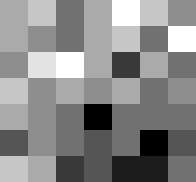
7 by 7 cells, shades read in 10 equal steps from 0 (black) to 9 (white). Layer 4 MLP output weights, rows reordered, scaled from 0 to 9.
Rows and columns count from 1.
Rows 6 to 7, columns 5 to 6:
4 0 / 1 1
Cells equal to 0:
2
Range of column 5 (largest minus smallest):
8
